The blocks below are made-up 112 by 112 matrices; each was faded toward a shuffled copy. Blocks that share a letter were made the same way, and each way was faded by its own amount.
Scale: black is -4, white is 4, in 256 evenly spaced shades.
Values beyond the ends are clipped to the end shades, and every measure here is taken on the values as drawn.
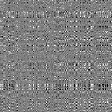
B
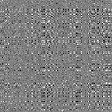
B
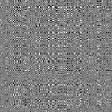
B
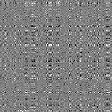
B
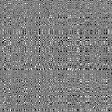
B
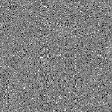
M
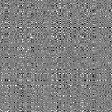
B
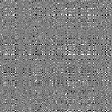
B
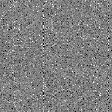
M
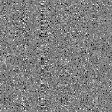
M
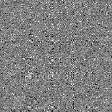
M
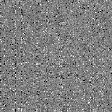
M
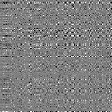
B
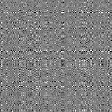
B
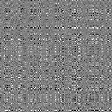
B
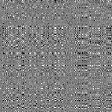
B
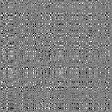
B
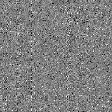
M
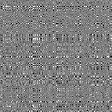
B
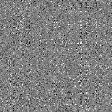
M
